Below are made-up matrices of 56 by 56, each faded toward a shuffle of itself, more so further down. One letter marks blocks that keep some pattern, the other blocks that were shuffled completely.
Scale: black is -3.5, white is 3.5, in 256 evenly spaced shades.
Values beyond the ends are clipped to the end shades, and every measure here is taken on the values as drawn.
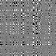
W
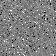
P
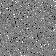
P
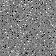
P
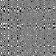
W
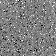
P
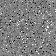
P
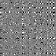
W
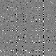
W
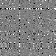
W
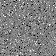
P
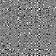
W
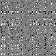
W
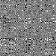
W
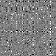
W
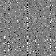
W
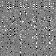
W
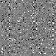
W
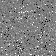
P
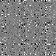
W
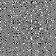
W
